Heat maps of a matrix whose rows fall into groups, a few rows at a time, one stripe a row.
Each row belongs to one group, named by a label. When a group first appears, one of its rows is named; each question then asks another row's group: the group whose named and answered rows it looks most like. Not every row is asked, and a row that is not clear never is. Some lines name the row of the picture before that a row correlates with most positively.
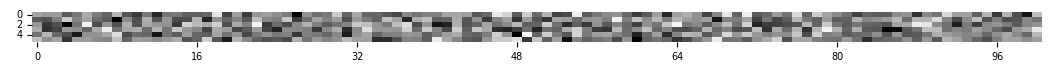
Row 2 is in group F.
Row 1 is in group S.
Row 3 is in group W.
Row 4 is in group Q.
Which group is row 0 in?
Q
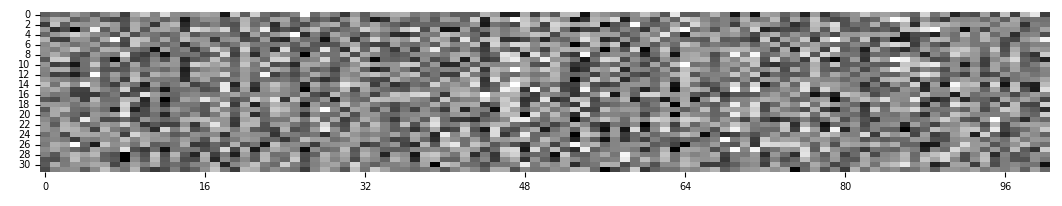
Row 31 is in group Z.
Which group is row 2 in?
Z
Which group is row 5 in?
W
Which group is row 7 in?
Z
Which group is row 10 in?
F
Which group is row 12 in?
F
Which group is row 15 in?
Q
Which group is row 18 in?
Q
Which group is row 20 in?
Q
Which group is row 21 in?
F
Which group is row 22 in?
Z
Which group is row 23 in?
Z
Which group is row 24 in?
W
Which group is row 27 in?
Q
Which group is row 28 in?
S
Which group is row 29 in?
S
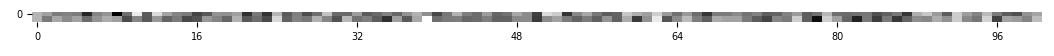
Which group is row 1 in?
Z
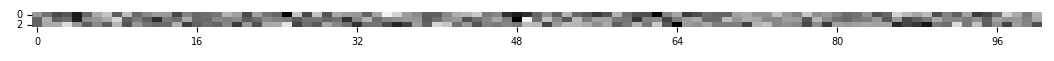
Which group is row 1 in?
Q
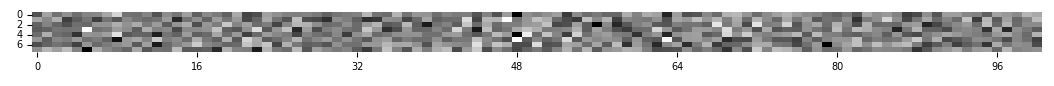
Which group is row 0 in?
Q
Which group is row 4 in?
Q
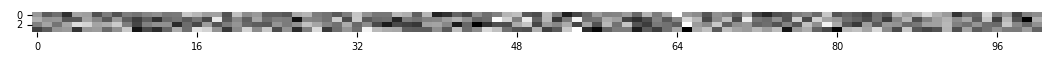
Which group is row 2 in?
Z
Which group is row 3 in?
Z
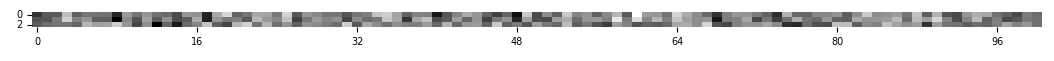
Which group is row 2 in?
Z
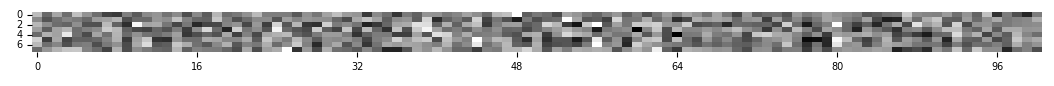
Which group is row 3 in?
Z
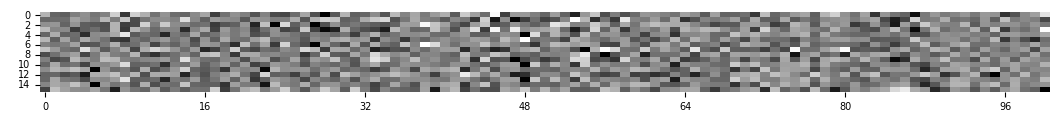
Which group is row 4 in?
Q
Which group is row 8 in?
Z
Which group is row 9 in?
W
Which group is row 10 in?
Q
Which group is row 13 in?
Q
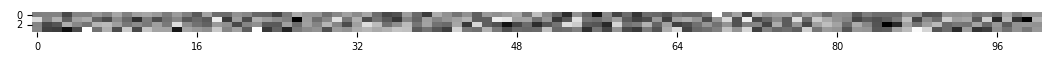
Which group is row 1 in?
Q
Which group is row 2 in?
W
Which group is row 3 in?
F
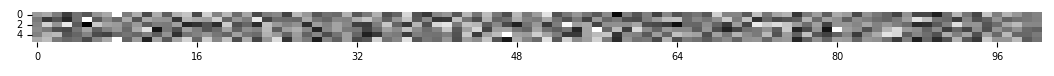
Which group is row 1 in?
F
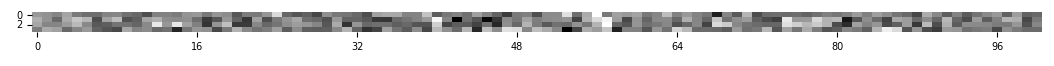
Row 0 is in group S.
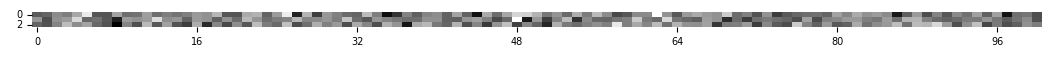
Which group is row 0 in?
F
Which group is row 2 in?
S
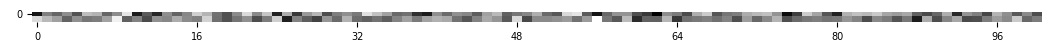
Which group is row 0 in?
Z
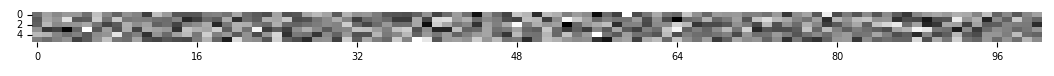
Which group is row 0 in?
Z
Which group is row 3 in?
F
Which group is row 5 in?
Z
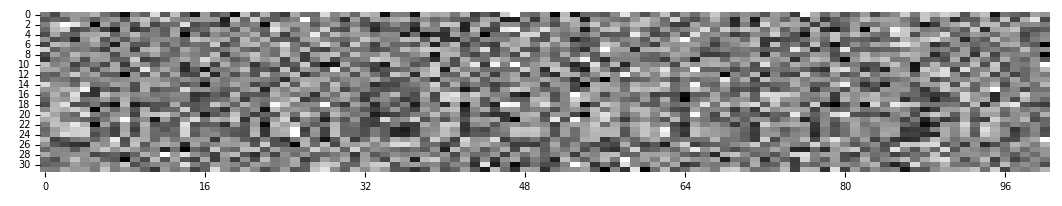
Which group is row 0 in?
S
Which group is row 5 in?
F
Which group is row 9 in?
Z
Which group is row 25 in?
W
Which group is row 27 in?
Z
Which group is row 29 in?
S
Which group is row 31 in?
Z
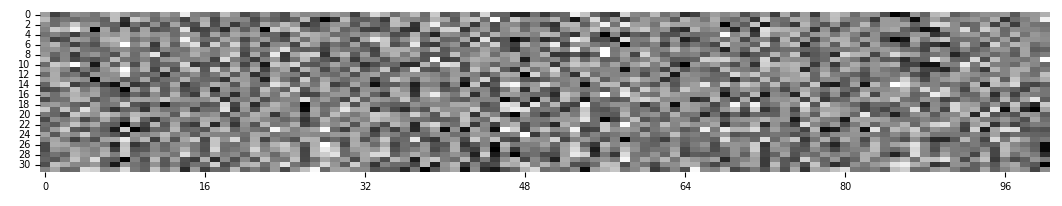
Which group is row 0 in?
W
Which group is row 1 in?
W
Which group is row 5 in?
W
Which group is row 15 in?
S
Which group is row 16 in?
S
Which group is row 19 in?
Q
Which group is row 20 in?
W
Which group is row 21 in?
Z
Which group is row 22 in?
S
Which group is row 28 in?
W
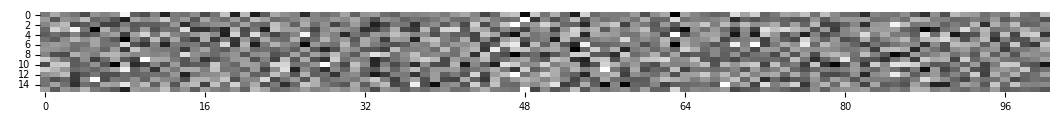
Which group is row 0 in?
Q
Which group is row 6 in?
Q
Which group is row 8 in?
W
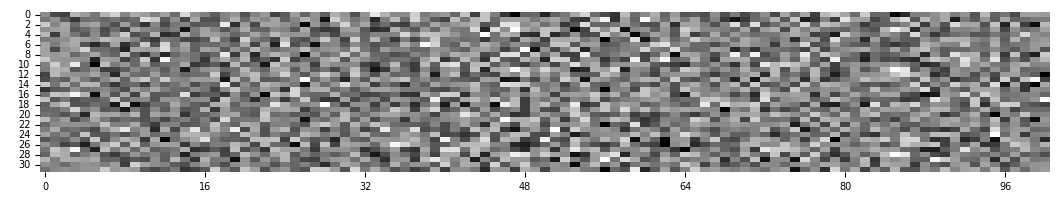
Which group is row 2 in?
Q
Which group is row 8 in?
Q
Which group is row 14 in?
Q
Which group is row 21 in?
Q
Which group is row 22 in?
Z
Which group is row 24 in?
F
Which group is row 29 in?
S
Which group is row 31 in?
Z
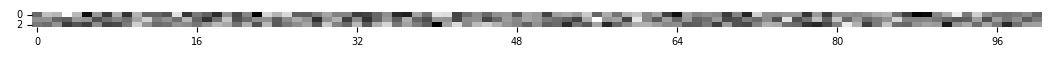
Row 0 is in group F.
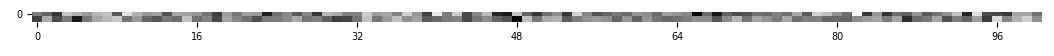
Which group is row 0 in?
W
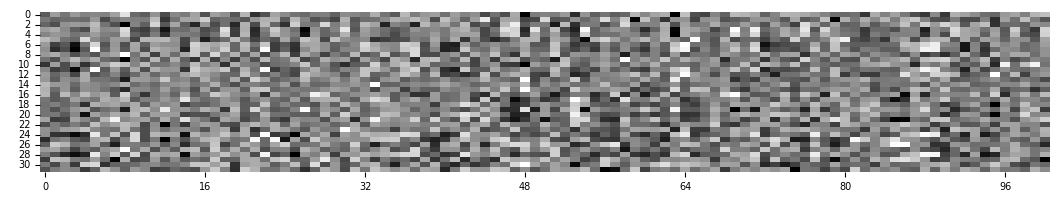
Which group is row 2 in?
S
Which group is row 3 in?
Q
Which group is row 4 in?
Q
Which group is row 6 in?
F
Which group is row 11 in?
F
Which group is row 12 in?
F
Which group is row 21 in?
W
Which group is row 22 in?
Z
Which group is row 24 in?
F
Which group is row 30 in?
F
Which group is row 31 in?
Z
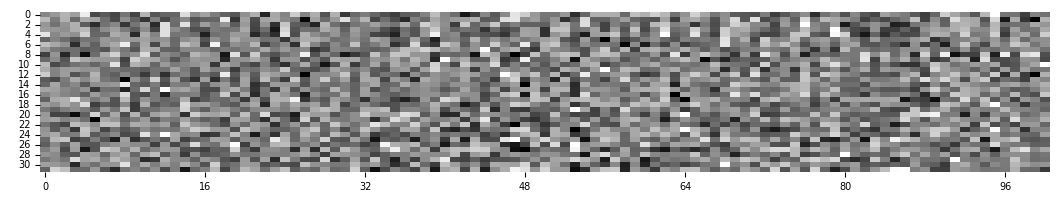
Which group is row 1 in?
Q
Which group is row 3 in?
Z
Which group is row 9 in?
W
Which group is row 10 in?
W
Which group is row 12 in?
Q
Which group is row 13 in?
S
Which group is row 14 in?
Q
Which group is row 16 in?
Q
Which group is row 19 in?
W
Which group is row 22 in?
W
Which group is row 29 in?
Z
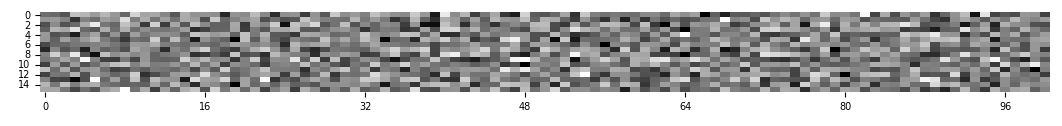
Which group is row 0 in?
W
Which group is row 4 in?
F
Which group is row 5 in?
S
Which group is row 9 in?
F
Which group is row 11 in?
Q
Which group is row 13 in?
F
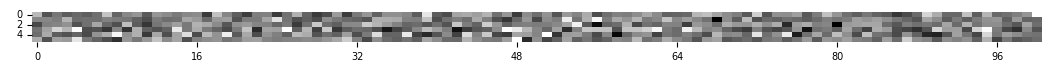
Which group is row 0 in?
W
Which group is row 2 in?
Z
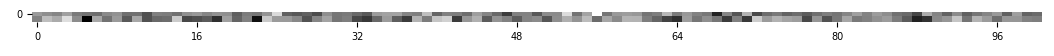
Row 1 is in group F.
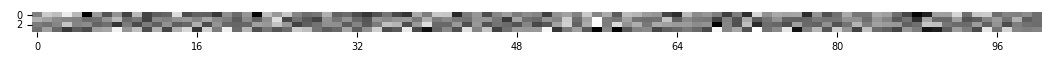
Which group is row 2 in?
S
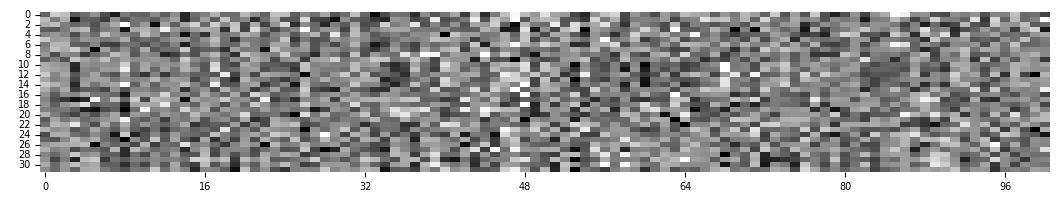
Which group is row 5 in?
S
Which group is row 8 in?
Z
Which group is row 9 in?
W
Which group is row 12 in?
Q
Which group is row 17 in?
F
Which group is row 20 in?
F
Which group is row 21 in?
Q
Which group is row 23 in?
Q
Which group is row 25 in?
S
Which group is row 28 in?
S
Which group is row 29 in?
F
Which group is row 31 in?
S
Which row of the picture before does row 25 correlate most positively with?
2
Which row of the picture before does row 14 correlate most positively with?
3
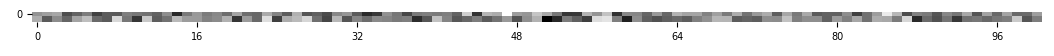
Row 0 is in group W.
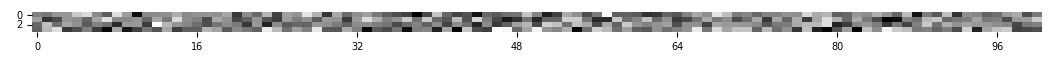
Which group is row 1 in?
W
